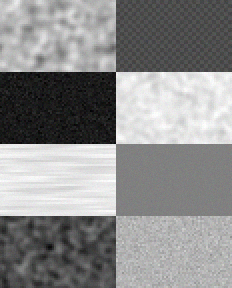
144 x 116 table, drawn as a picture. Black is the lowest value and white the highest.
The table splits into 4 rows of 2 panels. Panel 1,1: high, blotchy. Panel 1,2: low, checkered, faint in contrast. Panel 2,1: very low, fine-grained, faint in contrast. Panel 2,2: very high, blotchy, faint in contrast. Panel 3,1: very high, streaked across, faint in contrast. Panel 3,2: middling, flat. Panel 4,1: low, blotchy. Panel 4,2: high, fine-grained, faint in contrast.
